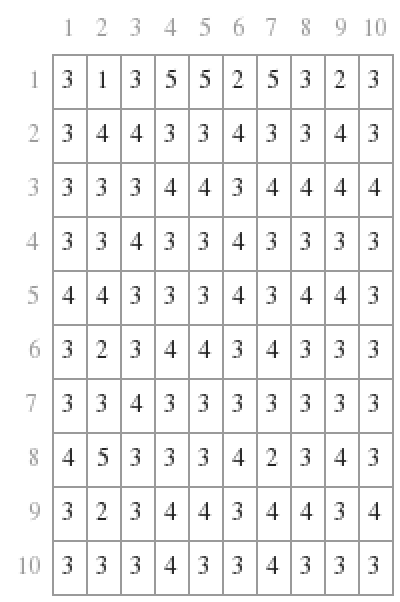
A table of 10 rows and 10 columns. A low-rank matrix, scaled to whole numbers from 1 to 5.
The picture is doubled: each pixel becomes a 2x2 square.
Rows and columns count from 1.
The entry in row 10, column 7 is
4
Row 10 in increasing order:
3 3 3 3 3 3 3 3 4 4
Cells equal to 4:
31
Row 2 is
3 4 4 3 3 4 3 3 4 3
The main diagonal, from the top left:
3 4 3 3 3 3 3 3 3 3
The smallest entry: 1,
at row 1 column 2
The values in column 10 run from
3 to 4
